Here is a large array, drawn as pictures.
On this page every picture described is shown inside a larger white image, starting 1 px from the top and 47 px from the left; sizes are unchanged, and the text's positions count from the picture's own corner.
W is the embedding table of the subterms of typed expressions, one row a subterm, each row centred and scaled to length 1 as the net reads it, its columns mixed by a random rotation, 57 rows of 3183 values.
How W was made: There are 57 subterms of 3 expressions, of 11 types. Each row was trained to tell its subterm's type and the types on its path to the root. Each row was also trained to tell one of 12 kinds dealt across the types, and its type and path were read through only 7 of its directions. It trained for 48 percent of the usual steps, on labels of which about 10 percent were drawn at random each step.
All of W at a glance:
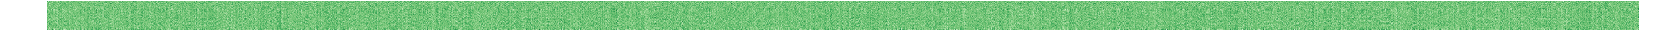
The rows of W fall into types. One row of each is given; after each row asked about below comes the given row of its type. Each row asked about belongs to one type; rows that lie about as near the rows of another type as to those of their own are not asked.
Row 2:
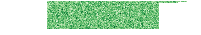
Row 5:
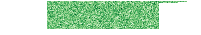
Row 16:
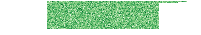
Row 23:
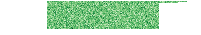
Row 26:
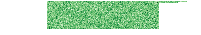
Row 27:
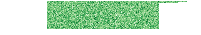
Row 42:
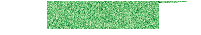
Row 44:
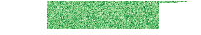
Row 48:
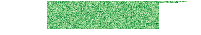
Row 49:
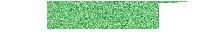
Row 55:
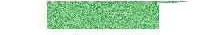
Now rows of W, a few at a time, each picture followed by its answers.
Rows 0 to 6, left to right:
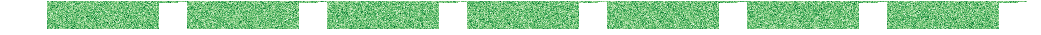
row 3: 49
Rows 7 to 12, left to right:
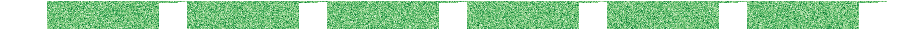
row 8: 23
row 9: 5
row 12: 27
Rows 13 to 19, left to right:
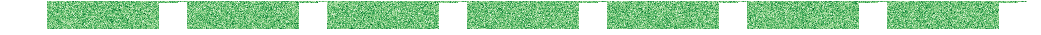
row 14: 48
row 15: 2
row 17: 2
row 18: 55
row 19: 16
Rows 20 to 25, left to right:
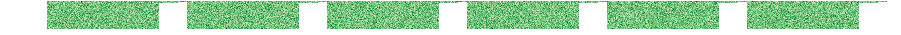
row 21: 5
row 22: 23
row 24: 55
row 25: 27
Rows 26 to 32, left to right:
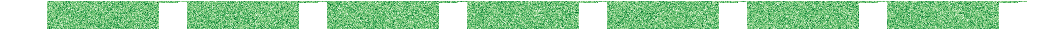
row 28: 23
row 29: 2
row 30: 2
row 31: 49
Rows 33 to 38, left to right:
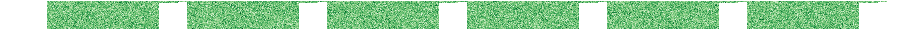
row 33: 44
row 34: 55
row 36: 5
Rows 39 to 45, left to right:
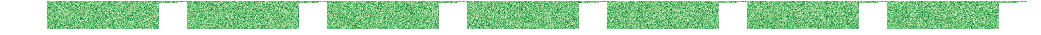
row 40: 49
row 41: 48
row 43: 16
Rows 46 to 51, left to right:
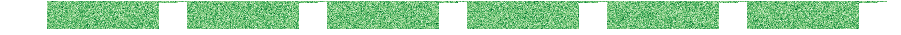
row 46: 27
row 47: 48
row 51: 23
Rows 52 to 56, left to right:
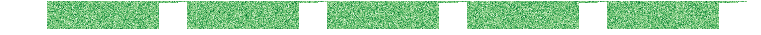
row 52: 5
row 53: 42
